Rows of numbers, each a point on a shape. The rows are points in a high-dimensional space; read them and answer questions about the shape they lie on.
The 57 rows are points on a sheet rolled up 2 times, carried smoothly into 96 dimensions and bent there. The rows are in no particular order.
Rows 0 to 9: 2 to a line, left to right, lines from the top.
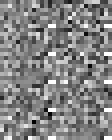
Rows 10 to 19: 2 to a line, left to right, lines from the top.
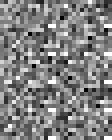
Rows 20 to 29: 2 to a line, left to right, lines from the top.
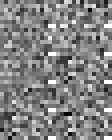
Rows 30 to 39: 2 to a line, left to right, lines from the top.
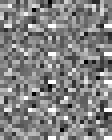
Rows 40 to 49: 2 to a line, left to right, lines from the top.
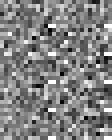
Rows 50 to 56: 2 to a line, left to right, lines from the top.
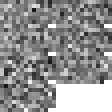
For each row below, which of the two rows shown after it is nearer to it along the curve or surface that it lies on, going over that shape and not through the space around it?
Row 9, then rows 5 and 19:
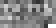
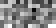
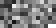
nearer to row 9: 19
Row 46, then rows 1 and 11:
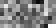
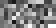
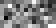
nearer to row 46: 1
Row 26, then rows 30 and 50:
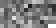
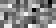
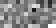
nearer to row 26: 50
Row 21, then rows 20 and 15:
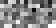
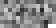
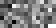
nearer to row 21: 15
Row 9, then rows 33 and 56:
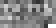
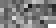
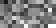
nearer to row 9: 56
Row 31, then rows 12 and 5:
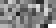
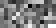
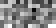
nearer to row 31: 12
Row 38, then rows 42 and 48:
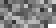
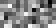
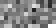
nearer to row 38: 48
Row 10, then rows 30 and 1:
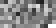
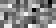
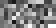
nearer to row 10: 1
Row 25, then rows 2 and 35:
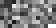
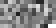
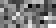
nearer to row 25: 35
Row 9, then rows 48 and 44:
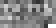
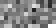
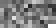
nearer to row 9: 44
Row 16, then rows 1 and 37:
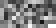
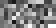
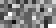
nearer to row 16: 1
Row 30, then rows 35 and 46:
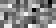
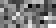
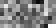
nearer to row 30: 35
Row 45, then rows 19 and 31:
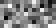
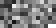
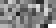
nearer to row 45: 19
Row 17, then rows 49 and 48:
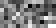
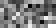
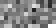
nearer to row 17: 49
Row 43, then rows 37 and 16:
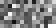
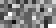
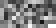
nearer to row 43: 37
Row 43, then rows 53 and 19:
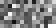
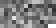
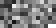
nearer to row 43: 19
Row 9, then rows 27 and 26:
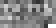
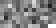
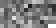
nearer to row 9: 26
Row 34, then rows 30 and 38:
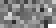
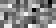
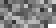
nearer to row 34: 38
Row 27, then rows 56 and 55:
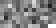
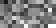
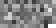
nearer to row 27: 56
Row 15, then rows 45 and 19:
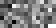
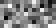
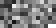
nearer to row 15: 19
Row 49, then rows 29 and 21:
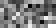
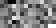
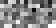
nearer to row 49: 29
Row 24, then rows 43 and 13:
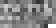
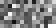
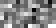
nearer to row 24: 43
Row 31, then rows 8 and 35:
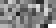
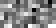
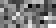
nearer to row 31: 35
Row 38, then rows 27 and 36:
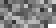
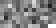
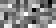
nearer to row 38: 27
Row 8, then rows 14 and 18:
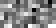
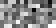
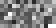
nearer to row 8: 14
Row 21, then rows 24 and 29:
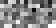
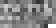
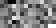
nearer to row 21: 29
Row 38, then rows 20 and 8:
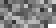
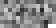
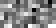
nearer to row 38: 20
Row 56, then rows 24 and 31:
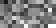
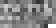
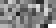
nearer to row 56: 24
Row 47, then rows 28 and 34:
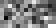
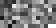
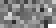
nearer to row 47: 28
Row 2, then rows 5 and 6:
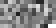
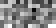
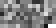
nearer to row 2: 6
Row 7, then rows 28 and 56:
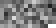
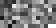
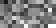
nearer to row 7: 56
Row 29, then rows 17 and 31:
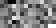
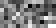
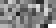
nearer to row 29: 17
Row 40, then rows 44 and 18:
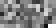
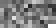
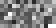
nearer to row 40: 18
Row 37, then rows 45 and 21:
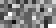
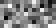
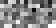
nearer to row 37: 45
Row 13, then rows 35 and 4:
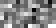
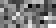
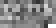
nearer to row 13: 35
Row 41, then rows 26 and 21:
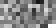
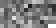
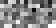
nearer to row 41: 26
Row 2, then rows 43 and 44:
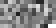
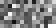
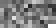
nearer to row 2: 43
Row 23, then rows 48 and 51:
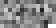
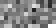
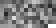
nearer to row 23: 51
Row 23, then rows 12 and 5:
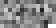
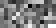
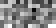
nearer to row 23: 12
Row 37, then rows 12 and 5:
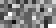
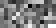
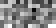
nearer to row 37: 12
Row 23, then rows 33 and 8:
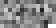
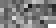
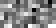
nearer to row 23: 33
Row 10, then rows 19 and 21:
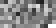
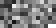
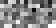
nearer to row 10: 19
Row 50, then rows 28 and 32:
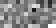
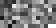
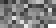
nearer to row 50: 32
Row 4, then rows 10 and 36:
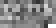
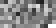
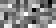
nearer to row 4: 10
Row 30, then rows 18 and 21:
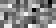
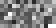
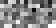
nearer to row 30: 21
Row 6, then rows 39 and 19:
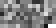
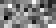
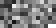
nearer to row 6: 19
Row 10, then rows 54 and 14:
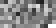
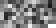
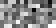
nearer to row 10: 54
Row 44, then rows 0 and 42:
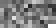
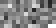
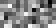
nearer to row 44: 0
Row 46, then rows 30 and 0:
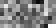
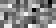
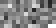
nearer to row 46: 0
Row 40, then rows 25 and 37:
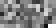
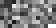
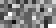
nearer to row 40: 37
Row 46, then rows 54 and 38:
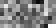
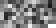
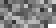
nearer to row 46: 38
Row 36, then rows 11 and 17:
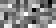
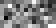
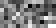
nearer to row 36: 11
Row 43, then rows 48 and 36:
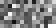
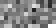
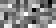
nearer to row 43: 48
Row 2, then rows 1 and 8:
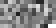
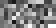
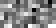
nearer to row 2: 1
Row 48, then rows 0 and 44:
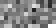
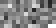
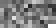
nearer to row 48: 0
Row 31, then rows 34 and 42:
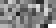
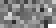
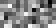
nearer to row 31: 34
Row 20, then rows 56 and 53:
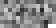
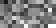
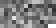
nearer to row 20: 56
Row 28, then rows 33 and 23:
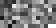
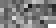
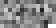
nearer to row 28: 33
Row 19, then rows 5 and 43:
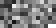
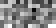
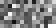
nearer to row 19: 43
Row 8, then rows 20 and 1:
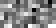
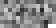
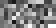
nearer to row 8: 1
